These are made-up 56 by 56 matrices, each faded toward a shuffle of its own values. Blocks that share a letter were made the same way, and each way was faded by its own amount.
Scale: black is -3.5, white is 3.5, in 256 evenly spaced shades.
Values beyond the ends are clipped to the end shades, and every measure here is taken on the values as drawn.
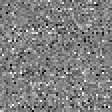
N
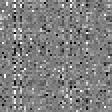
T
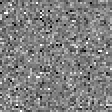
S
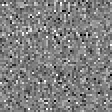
S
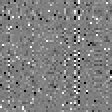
T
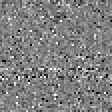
N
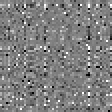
T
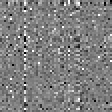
T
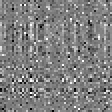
T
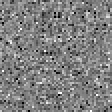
S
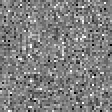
S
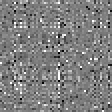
T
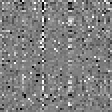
T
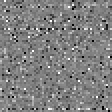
N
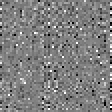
T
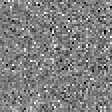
S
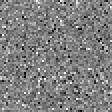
S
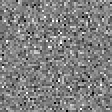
S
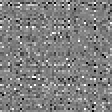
T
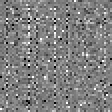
T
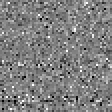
N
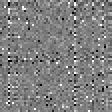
T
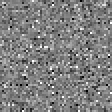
S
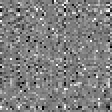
T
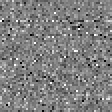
N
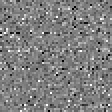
N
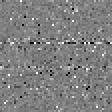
N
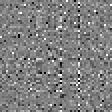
T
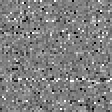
N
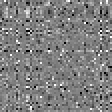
T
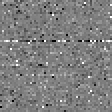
N
